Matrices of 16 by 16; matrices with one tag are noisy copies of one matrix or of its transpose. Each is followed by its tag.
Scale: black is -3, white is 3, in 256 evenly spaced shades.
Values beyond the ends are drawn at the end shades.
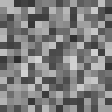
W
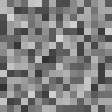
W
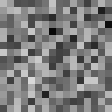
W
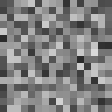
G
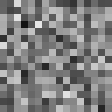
G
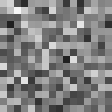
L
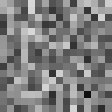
L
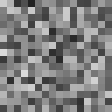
W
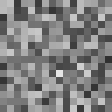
L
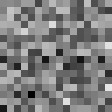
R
